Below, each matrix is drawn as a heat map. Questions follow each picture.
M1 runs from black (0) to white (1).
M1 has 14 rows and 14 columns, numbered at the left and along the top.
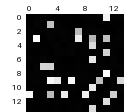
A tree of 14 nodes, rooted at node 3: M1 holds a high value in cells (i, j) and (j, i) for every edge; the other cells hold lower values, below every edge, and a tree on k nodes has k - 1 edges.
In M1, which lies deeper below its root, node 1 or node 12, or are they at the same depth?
node 12
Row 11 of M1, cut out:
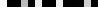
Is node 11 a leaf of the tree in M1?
no
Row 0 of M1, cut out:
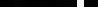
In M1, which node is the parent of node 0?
11
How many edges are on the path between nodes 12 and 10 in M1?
4
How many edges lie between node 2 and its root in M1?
2
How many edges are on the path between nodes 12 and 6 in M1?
4
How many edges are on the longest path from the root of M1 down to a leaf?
2
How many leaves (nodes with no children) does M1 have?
10
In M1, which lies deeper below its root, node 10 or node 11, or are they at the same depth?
node 10
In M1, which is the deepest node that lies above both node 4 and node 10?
9
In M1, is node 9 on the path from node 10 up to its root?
yes
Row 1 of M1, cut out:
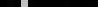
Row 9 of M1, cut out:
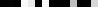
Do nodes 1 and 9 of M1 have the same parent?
yes
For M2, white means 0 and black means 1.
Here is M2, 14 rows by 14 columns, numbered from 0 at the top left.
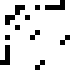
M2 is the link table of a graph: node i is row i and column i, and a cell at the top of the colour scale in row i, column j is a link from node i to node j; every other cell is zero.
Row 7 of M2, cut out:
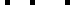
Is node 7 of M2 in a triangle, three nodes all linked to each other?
no
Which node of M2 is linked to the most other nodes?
node 1
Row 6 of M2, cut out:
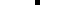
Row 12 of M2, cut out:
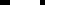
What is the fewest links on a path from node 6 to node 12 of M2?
3
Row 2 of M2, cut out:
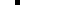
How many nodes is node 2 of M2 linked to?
1
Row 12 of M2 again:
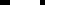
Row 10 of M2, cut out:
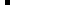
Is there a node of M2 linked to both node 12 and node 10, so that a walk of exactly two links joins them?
yes
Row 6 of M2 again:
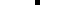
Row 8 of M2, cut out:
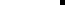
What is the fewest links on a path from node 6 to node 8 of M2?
4
